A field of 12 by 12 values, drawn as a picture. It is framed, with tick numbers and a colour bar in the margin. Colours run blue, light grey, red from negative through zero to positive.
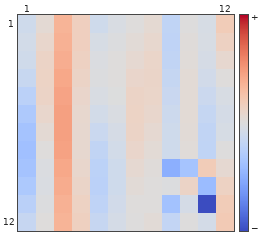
Grain: streaks running down. Average level on the scale: 50%. Odd patch: rougher, in the bottom right. Calmest part: top middle. Roughest part: bottom right.
